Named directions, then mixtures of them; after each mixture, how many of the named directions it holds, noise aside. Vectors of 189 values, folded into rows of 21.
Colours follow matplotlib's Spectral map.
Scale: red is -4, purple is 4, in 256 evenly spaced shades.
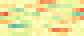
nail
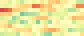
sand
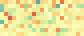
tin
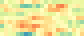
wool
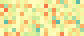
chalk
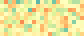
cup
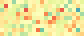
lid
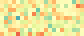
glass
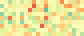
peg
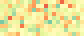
three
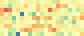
three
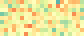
three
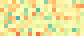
one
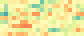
three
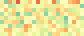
one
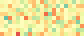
three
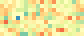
three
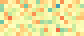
one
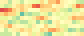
one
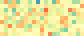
one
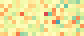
three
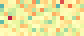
two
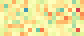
two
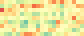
three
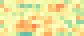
one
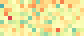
three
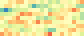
one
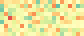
one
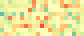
two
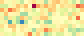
three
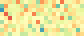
two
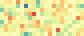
two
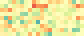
three
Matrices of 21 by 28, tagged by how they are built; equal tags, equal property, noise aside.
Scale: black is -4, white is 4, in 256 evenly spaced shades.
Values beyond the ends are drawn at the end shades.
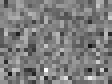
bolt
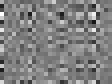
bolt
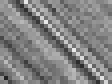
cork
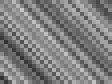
cork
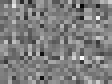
bolt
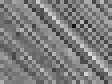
cork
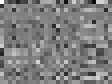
bolt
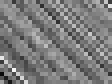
cork
